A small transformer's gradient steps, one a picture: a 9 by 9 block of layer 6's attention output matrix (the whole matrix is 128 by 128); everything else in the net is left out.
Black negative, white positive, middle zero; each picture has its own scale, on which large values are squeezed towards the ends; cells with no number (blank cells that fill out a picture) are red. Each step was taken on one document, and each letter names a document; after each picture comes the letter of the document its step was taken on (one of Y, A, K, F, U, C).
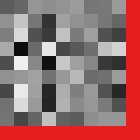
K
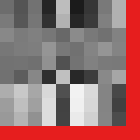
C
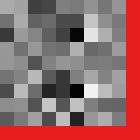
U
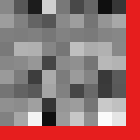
C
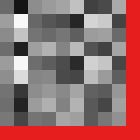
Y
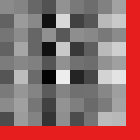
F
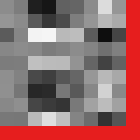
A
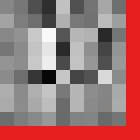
A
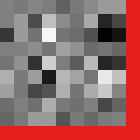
A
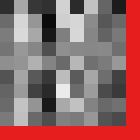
K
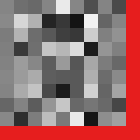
U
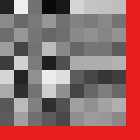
K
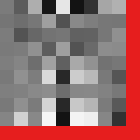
C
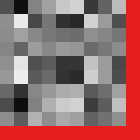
Y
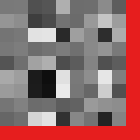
A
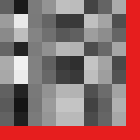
Y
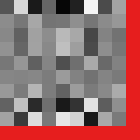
U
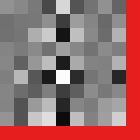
A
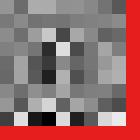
F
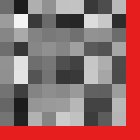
Y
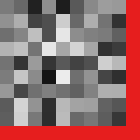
K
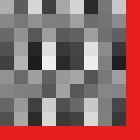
C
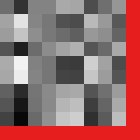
Y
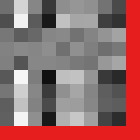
K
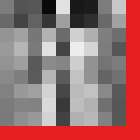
C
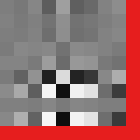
C
